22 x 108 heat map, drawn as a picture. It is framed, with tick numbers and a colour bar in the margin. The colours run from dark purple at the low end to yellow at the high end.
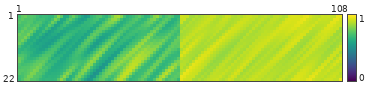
It is made of 1 by 2 panels. Panel 1,1: high, slanting up to the right. Panel 1,2: very high, slanting up to the right, faint in contrast.
